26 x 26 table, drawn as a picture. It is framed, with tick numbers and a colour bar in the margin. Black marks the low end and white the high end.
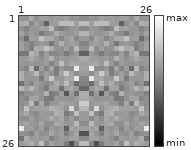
Fine speckle covers the field. It is mirror symmetric from left to right. A few values lie far out on both sides of the bulk. There is no overall slope. No single row or column stands out from its neighbours. There is no seam.
